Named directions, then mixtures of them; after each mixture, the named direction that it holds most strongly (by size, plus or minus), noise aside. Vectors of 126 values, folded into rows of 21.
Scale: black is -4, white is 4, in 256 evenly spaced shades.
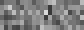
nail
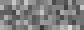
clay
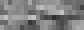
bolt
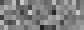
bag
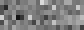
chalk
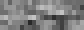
bolt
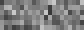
nail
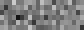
chalk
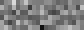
clay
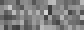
nail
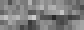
bolt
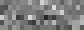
chalk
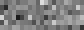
chalk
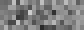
bag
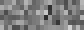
nail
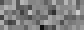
bag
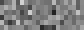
bag
